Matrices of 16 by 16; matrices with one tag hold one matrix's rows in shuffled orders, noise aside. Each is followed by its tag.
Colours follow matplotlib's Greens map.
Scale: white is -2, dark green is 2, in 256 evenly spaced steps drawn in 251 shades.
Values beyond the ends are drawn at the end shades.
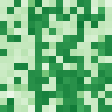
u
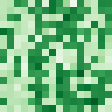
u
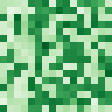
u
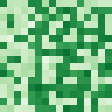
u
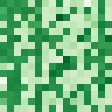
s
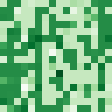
s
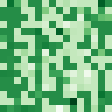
s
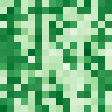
s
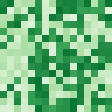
u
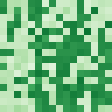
u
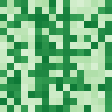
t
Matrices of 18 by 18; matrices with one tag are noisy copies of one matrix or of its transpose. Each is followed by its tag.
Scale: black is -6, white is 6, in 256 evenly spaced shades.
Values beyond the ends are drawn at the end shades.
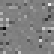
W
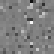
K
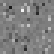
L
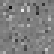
L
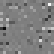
W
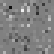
L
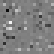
L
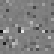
K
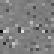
K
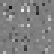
L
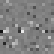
K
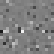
K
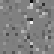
K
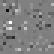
L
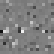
K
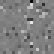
K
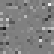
W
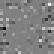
W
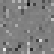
W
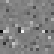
K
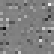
W
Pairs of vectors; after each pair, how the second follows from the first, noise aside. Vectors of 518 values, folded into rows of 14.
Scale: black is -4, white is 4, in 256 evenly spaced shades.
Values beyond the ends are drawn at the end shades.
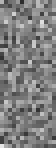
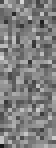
negated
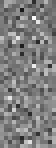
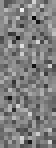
negated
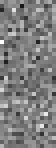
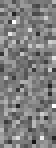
reversed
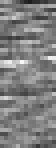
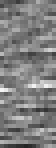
reversed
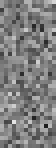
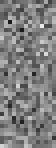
reversed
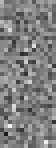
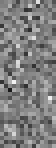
wrapped around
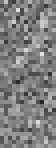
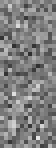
reversed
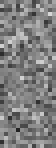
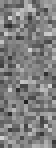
wrapped around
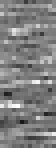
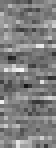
wrapped around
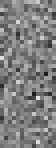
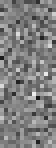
negated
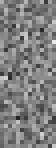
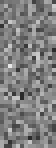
wrapped around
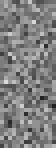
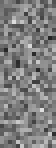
wrapped around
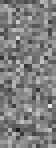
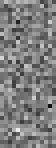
negated
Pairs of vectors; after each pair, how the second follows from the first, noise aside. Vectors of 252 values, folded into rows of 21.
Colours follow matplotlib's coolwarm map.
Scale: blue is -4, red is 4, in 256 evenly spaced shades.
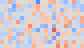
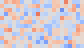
shuffled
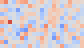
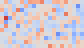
shuffled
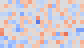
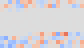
partly zeroed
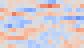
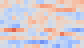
wrapped around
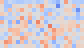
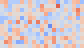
sign-scrambled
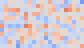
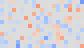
partly zeroed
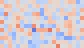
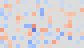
partly zeroed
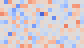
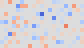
partly zeroed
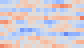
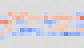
partly zeroed
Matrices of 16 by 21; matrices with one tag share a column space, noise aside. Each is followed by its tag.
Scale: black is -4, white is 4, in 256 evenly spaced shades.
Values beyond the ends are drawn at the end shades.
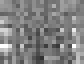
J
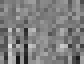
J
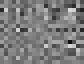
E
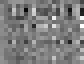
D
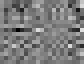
E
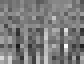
J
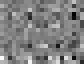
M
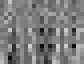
J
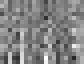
J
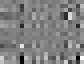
M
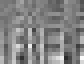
J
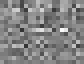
E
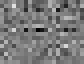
E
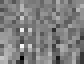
J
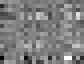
M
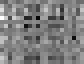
D
